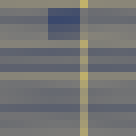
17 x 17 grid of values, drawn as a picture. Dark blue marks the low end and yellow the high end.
The grain runs across in streaks. Column 11 differs from the columns beside it. In the top middle lies a patch that is lower than the rest. No overall slope runs across the table.
